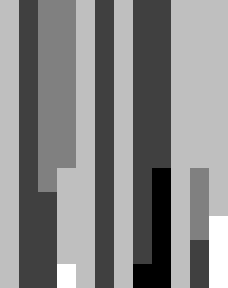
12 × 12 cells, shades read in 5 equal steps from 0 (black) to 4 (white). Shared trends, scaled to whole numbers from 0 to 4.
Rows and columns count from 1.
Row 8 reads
3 1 2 3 3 1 3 1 0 3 2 3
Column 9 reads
1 1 1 1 1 1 1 0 0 0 0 0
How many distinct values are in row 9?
4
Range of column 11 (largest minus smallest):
2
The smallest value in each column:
3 1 1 2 3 1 3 0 0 3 1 3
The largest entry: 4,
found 4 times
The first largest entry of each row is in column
1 1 1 1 1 1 1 1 1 12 12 4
